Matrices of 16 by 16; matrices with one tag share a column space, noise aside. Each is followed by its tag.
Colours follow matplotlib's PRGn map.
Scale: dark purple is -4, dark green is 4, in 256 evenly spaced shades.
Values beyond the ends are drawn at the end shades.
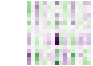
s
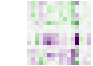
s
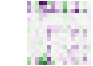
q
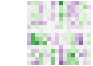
s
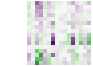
s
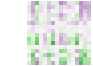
s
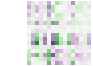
s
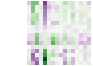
s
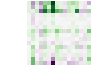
q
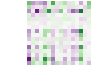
q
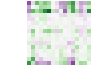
q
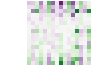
q
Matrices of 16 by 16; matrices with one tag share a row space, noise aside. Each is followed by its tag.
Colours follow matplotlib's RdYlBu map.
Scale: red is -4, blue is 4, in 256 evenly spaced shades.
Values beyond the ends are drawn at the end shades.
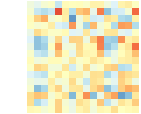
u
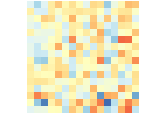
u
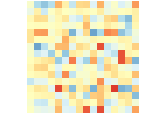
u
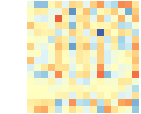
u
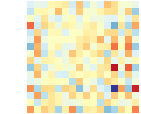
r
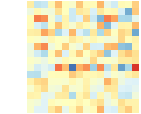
u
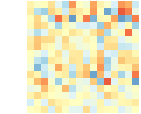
u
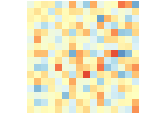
u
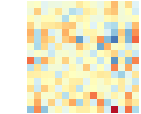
r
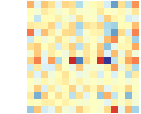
r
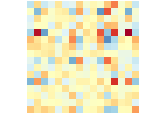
r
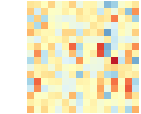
r
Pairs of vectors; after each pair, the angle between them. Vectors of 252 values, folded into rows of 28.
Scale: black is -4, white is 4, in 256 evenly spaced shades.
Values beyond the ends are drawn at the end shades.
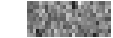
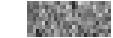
nearly parallel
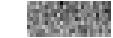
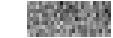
nearly parallel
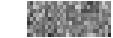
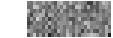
nearly parallel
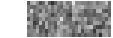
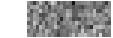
nearly opposite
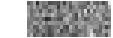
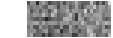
nearly parallel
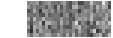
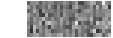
nearly parallel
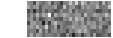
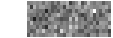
orthogonal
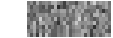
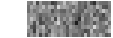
nearly opposite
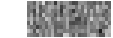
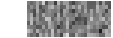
nearly parallel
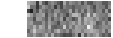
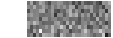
orthogonal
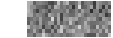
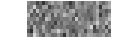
orthogonal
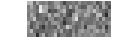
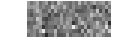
orthogonal
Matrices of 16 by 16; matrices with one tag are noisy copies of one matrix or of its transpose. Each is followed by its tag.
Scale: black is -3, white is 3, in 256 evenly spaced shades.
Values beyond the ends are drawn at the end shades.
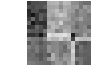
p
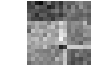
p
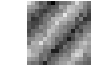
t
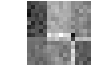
p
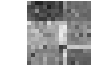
p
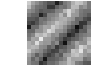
t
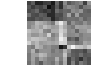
p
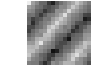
t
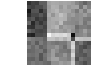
p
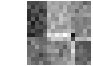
p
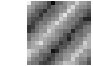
t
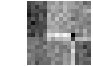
p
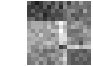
p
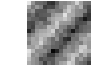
t
